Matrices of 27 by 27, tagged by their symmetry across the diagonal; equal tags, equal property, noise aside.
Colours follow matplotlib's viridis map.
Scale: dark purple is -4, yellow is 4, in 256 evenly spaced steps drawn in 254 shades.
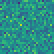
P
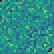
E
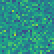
P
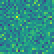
E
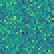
P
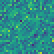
E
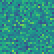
P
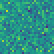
P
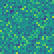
E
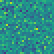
P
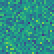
P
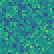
E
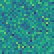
E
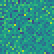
E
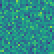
P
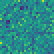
E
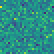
P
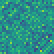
E
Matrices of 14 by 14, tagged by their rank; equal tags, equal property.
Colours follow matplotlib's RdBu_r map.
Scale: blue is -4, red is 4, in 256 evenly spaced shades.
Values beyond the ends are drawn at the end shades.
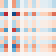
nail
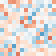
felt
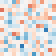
felt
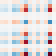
nail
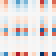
nail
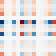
nail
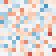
felt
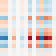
nail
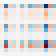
nail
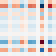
nail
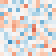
felt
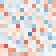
felt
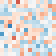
felt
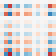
nail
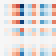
nail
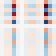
nail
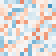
felt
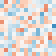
felt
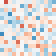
felt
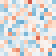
felt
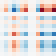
nail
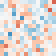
felt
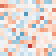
felt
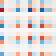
nail
